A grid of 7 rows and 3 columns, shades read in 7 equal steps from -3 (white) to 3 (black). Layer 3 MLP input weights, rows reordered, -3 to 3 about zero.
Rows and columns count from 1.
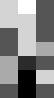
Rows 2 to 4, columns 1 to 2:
-2 -2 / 1 -2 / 1 -2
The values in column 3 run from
-2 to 1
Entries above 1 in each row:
0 0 0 0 1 1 1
